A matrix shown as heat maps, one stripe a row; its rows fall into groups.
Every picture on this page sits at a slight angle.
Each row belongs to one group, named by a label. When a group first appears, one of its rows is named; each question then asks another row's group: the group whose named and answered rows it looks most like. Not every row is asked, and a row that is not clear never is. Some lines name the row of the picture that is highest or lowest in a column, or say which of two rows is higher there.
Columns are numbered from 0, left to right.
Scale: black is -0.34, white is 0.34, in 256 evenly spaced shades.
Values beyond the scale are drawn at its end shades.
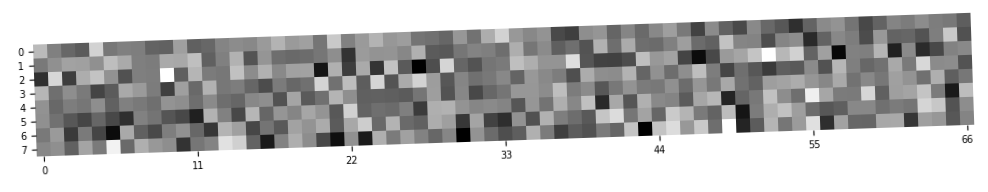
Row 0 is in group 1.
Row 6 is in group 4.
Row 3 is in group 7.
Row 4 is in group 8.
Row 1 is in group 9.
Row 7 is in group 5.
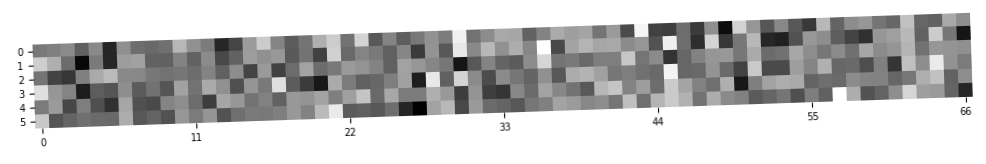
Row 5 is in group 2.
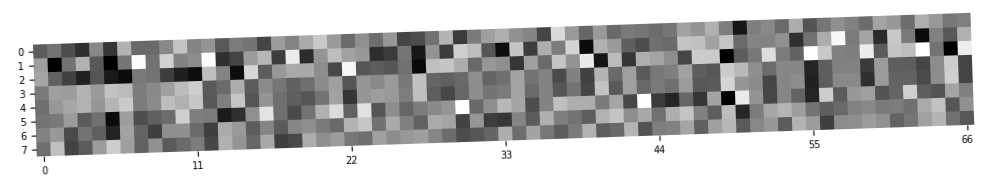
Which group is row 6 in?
4
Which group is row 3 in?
9
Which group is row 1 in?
8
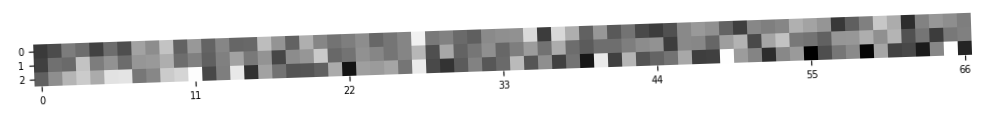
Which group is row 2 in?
9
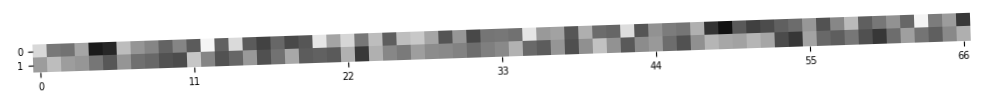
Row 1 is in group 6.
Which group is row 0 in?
7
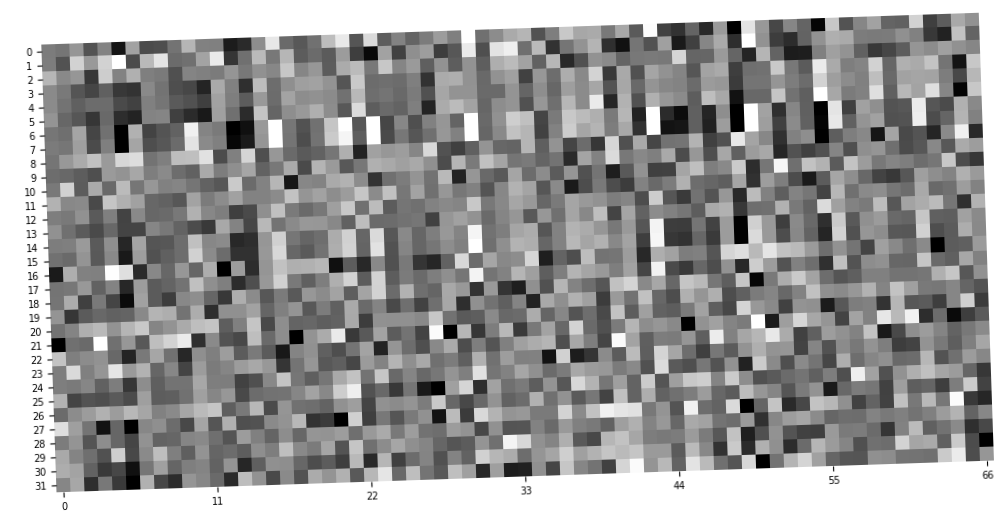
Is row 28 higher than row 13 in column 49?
Yes
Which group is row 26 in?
9
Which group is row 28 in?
4
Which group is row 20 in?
9
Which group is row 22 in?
6
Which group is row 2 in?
1
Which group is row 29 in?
1
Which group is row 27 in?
1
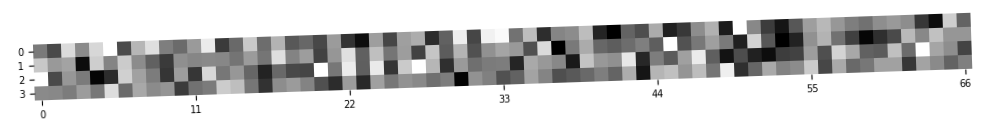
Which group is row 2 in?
7
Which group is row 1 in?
1
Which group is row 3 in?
5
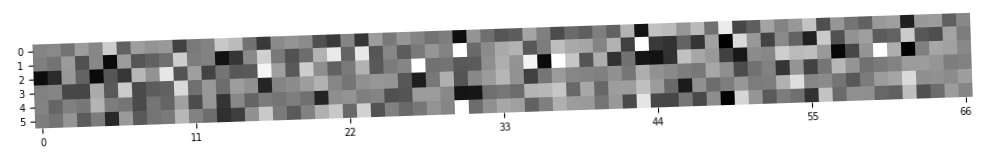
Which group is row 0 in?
5
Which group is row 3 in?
2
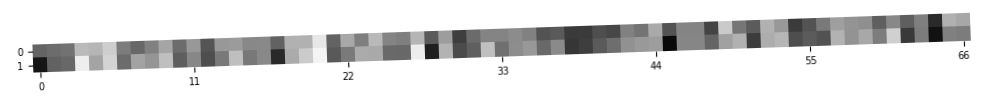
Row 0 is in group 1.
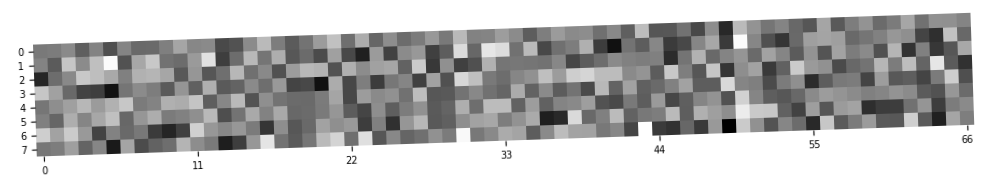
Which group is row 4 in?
9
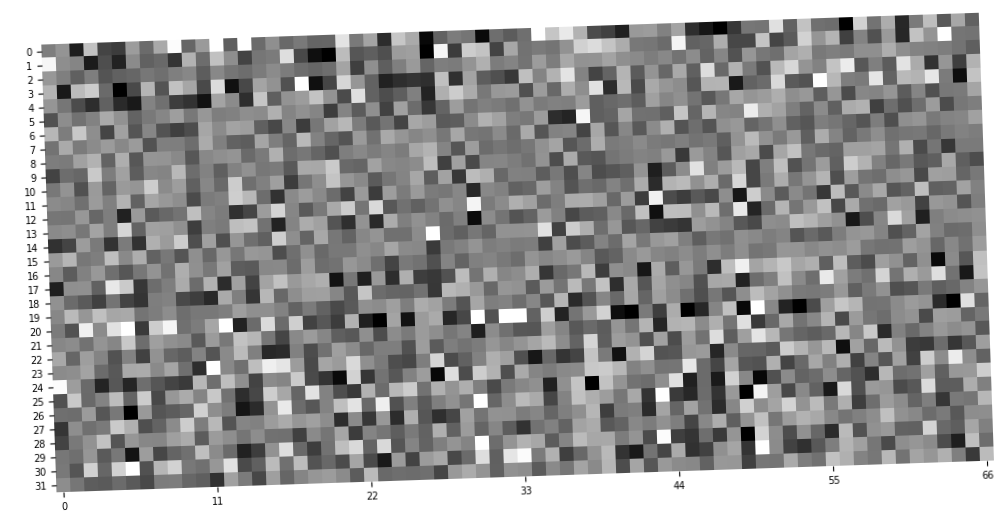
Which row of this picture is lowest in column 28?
20
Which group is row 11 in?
5
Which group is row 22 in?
6
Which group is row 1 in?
1
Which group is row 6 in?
6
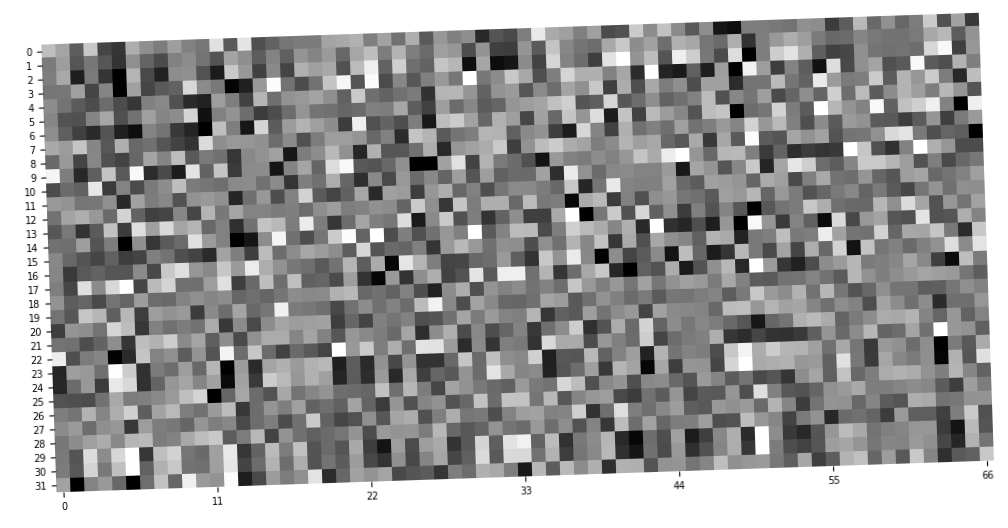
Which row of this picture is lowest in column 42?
24
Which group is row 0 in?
7
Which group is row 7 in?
6
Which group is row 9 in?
2
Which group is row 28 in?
9
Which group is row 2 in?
4
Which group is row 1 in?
4
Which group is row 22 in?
7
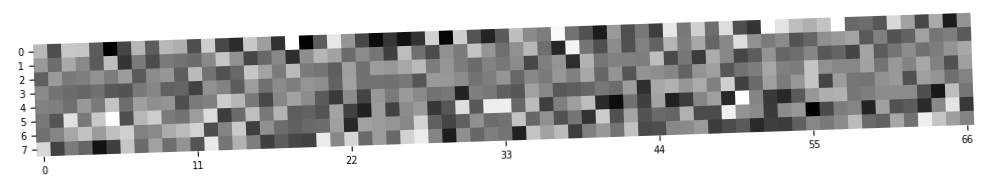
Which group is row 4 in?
5
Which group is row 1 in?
6
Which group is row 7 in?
7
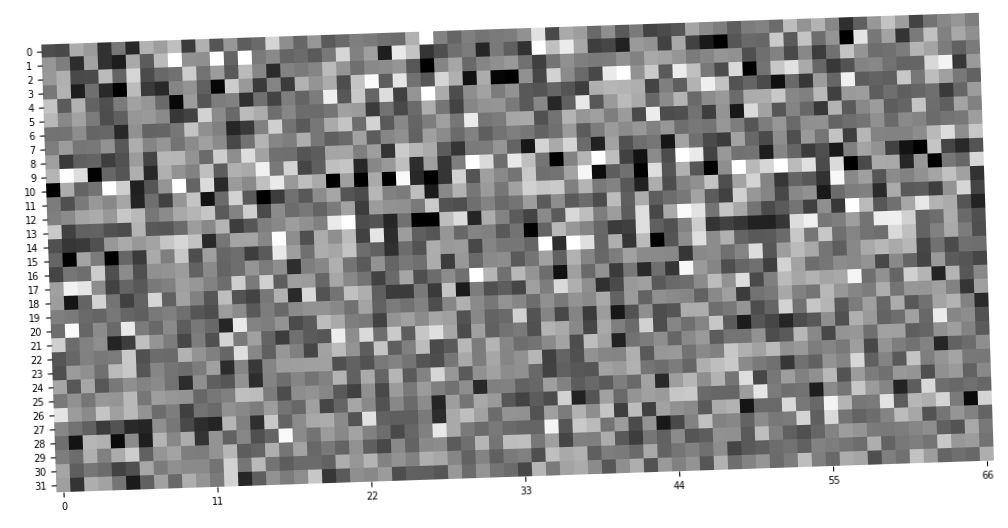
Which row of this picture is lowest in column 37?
26
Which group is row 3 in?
4
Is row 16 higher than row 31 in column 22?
No
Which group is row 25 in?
5
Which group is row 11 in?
6
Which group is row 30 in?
7
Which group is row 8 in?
7
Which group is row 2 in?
2
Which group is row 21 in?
7
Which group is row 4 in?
7
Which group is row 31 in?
8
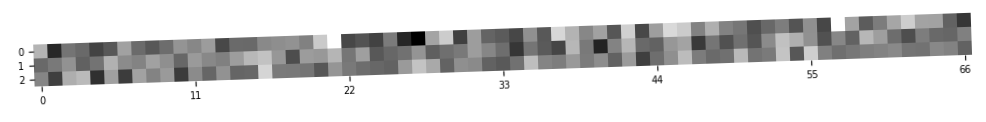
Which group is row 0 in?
2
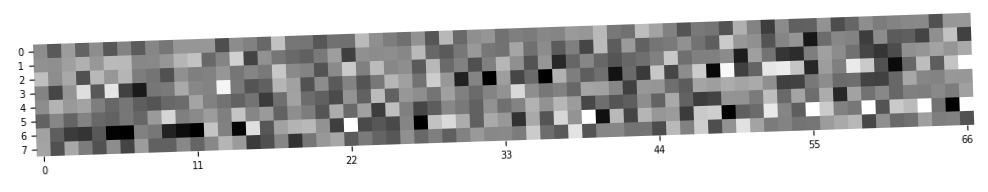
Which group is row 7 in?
6
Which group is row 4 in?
6
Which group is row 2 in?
1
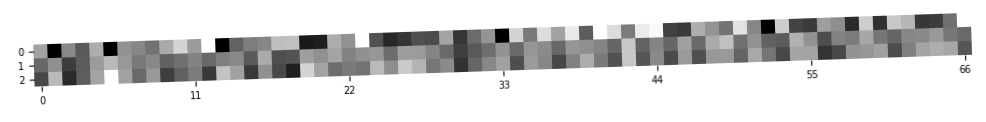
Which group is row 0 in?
8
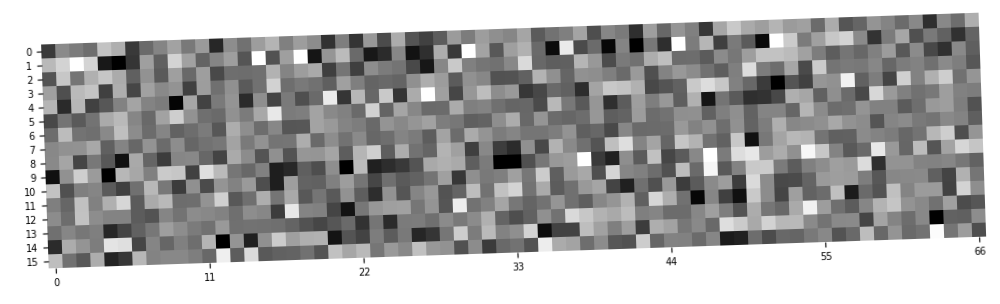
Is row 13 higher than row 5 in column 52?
Yes
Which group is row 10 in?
6
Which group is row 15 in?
7
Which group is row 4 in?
7
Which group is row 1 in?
8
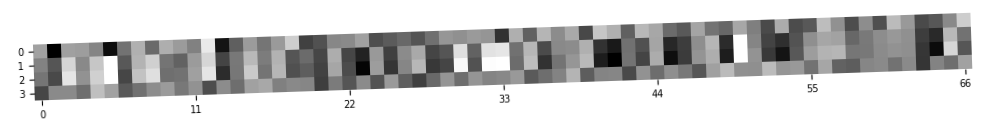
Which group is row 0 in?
8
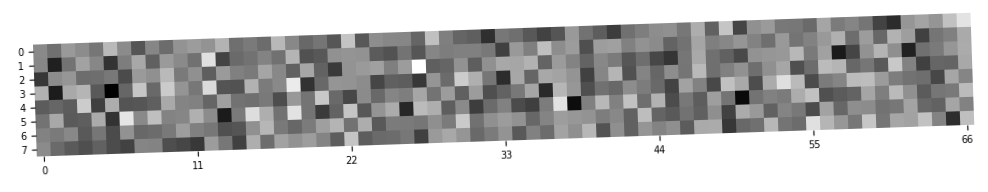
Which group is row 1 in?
8
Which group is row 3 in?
8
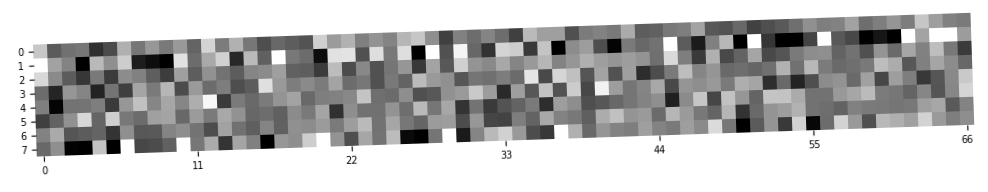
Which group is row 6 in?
4
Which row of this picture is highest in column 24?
1
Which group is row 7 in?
2
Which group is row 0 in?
7
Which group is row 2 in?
1
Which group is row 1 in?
1
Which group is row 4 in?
8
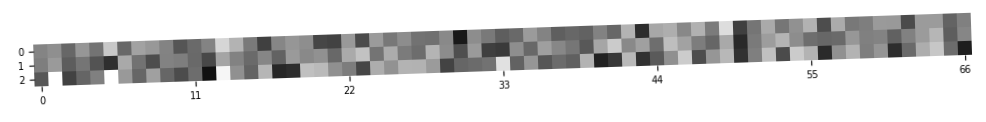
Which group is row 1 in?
4
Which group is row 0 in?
5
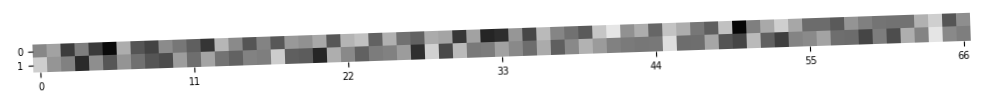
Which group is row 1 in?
1
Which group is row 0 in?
4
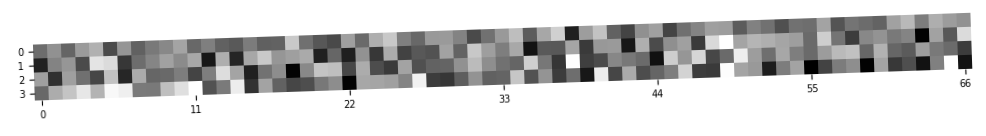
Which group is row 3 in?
9
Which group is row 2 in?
6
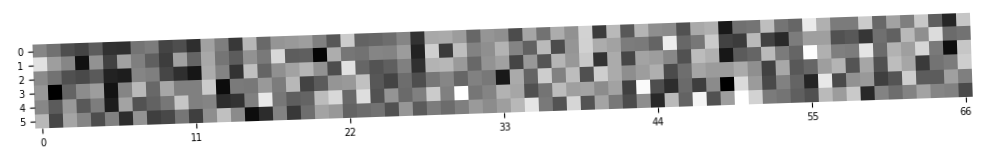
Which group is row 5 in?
6
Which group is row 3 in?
8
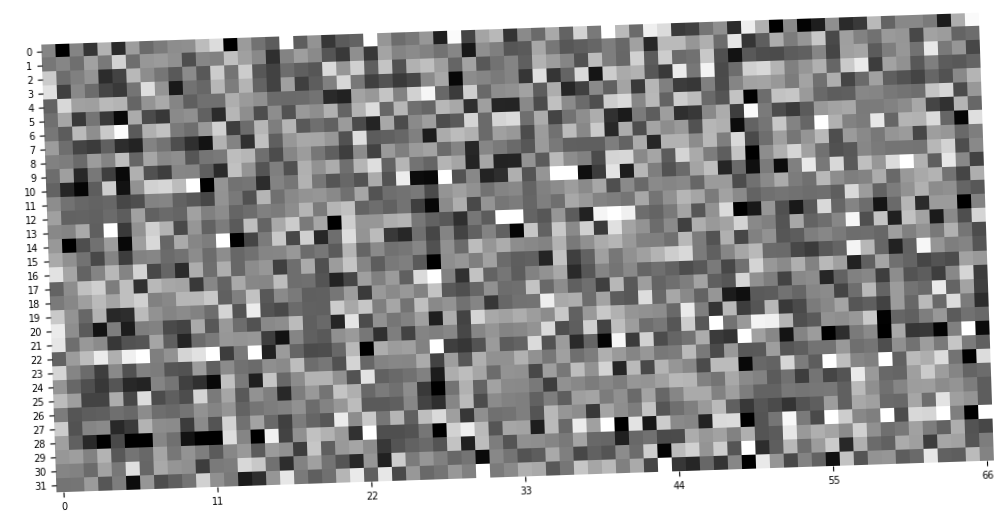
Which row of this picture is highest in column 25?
10
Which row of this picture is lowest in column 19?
14
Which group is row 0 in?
8
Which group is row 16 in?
2
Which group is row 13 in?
1
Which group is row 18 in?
9
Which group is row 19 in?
7
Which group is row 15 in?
1
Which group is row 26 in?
2
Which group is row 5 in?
4
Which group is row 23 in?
1
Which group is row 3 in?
6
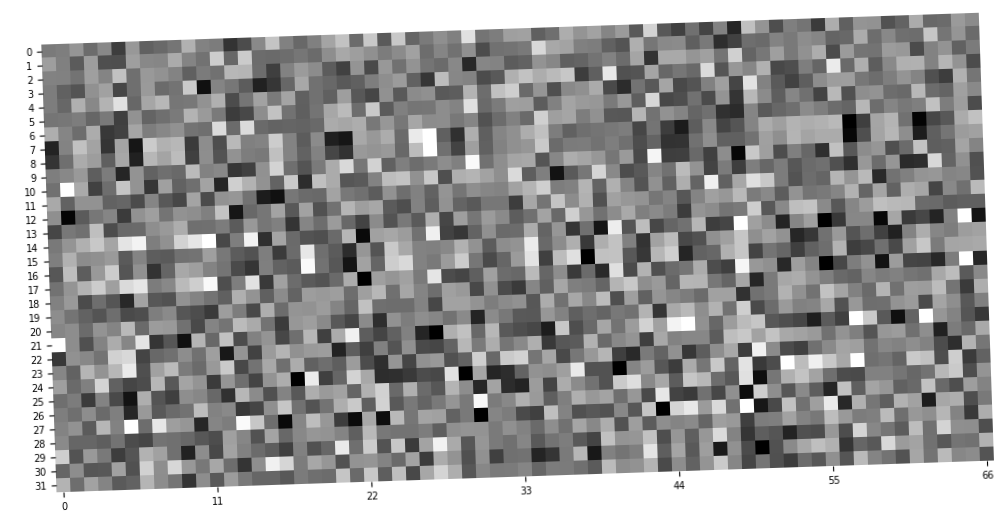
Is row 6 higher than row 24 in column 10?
No
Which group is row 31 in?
7
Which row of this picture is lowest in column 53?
15
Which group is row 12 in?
8
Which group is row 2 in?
5
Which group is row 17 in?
9
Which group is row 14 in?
9
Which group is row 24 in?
8
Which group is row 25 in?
4
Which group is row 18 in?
4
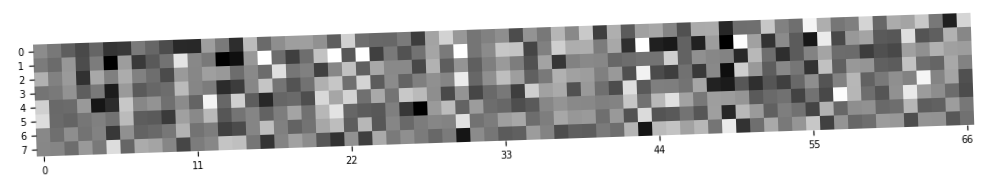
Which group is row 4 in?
7
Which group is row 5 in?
2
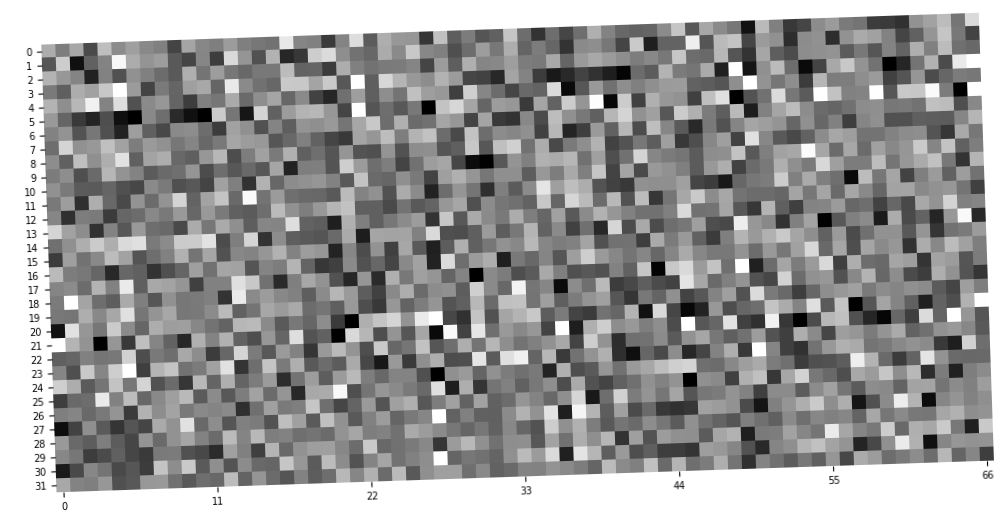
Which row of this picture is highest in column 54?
9
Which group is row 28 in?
7
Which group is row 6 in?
4
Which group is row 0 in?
1
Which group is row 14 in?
9
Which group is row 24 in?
2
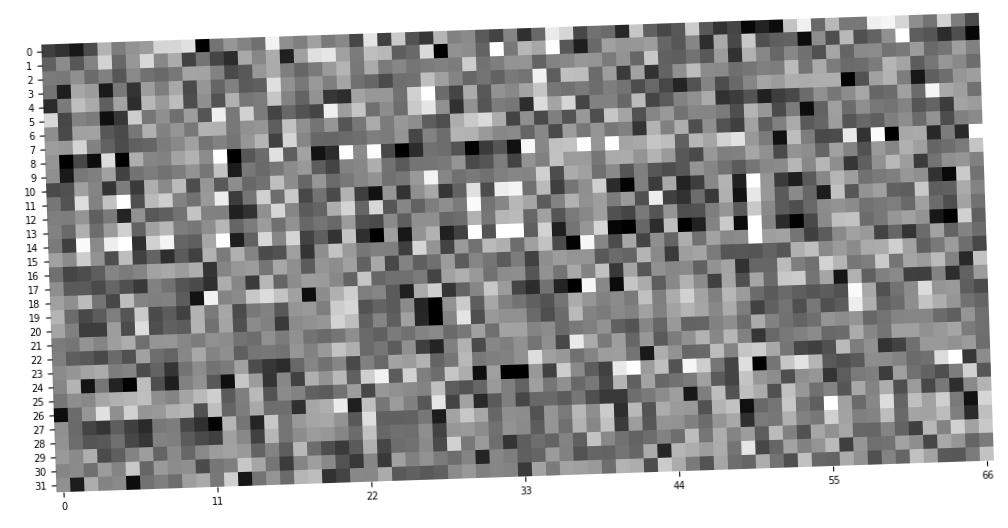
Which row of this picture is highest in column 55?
27
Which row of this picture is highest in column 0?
5
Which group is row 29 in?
1
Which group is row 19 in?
2
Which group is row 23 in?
6
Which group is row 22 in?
2
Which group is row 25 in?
9
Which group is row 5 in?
7
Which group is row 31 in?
8
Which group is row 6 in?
8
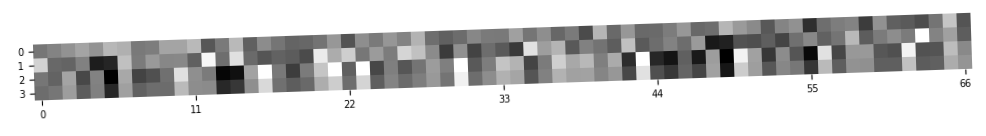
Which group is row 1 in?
7
